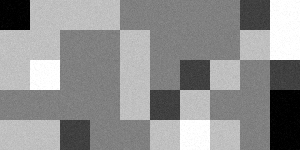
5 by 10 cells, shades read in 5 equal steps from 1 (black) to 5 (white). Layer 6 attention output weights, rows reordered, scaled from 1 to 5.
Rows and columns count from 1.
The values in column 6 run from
2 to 4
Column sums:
16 20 15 16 18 15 17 17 15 14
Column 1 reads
1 4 4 3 4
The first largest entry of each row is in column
10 10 2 5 7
